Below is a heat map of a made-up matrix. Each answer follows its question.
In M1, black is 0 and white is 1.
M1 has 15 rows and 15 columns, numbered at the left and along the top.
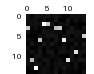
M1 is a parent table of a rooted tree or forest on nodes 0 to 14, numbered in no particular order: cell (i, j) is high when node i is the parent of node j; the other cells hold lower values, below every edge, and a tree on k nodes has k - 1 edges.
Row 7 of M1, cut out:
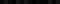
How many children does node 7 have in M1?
0
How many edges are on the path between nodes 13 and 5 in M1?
2
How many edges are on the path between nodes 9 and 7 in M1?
3
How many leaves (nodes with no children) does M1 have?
8
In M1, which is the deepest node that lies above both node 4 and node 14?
2
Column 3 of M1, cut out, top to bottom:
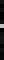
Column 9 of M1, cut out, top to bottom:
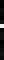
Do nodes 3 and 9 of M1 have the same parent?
yes
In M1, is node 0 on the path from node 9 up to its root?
no
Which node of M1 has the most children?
3
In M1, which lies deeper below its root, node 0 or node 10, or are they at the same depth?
node 0
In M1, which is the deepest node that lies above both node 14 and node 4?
2
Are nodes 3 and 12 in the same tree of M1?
yes
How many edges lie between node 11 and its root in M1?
0
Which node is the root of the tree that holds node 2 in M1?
13
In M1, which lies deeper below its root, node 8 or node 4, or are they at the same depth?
the same depth
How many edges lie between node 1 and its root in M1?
1
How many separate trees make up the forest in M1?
3
